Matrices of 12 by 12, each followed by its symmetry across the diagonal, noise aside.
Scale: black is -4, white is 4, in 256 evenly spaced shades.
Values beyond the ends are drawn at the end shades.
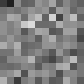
neither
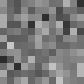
neither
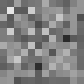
symmetric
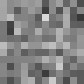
neither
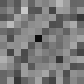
symmetric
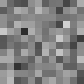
neither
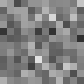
neither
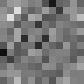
symmetric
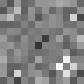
symmetric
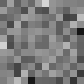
symmetric
